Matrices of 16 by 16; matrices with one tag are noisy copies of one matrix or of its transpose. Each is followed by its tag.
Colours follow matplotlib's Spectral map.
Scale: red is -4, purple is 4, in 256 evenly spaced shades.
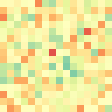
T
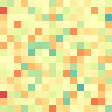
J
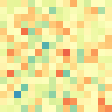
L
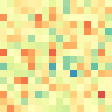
T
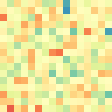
T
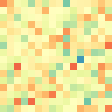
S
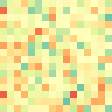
J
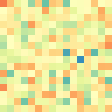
S
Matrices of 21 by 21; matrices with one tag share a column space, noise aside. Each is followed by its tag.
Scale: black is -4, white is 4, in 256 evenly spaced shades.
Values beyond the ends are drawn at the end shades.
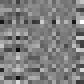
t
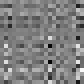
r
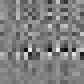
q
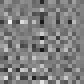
t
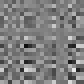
r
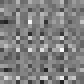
t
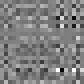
r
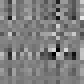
q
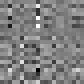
r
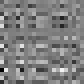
r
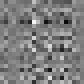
t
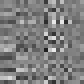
t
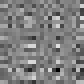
r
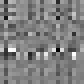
q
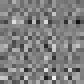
t
